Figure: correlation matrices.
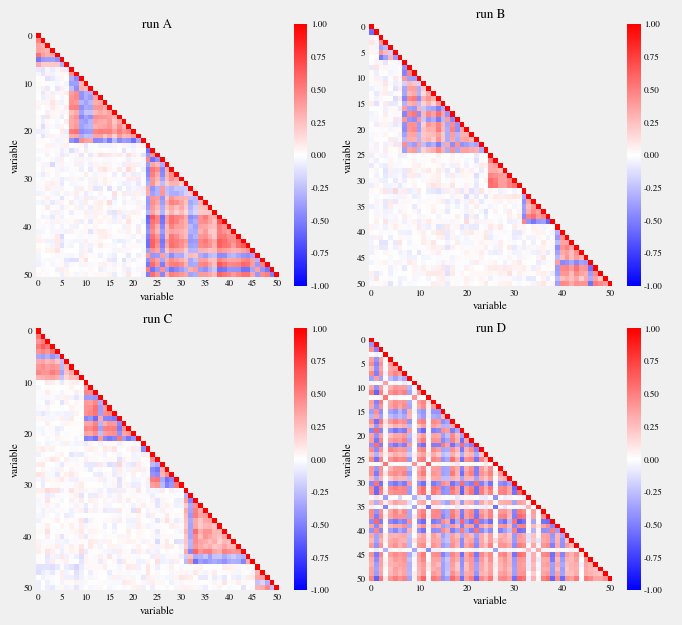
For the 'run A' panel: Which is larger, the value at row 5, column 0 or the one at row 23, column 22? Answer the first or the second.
the second
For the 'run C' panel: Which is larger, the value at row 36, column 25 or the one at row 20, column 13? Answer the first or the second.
the first
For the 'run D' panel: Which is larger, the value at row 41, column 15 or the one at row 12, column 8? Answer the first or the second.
the second
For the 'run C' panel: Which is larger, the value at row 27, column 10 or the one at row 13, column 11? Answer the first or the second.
the first
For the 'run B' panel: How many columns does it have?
51
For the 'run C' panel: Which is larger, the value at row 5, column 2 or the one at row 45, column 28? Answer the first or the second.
the second
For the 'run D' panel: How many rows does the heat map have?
51
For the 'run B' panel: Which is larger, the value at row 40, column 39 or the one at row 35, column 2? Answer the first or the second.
the second
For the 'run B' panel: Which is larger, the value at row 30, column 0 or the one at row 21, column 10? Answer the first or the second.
the first
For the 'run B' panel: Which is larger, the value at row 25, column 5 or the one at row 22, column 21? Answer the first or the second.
the second
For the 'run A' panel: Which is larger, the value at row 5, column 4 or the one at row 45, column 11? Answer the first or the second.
the second
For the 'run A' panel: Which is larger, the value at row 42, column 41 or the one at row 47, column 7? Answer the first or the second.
the first
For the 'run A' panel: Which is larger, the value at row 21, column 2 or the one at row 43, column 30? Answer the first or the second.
the second
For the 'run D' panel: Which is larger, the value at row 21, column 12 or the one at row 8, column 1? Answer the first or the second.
the second
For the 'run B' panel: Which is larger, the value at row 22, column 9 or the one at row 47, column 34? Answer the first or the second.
the first
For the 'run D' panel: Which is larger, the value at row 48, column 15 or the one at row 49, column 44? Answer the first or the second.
the second
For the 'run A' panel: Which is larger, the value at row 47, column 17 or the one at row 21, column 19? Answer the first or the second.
the second
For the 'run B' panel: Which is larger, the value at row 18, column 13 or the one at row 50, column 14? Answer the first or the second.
the second
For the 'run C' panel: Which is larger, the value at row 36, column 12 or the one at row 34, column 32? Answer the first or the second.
the first
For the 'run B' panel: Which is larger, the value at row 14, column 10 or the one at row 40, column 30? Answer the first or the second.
the second
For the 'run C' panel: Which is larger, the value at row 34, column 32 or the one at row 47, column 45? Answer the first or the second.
the second
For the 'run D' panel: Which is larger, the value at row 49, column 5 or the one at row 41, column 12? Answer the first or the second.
the first
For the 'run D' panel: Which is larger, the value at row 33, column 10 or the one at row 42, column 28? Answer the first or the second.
the second
